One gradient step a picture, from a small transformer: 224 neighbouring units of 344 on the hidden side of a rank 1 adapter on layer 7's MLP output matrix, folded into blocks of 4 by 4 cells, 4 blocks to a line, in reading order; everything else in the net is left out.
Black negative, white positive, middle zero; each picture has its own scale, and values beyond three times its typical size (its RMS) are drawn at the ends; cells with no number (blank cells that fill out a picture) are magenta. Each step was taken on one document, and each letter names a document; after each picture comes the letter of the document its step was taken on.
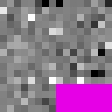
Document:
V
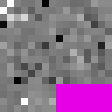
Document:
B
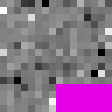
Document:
V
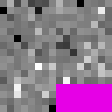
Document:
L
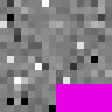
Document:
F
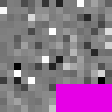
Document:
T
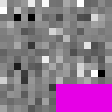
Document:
T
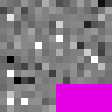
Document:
F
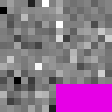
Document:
L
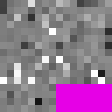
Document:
T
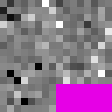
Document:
F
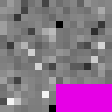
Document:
L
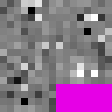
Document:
V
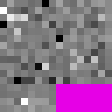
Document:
B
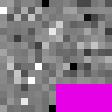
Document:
L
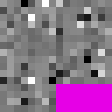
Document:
V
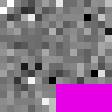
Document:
V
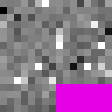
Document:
L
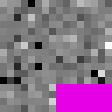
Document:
T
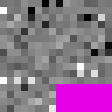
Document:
T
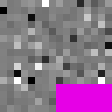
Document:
T
